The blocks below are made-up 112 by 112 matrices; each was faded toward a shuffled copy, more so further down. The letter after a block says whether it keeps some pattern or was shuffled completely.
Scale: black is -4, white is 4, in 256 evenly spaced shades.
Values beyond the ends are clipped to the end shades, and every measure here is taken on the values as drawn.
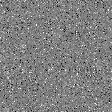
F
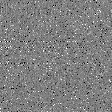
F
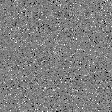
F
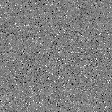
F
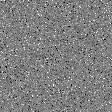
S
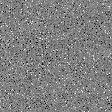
F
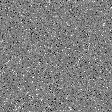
S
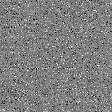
F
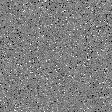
S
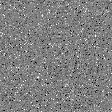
F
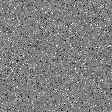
S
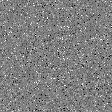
F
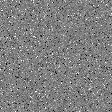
S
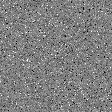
S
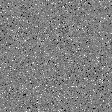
S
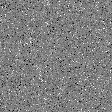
S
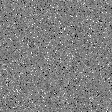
S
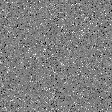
F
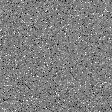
S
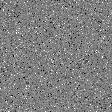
S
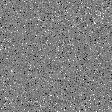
F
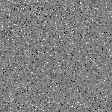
F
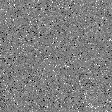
F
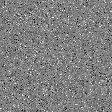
F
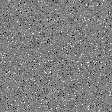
F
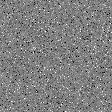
S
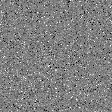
F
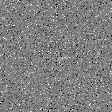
F
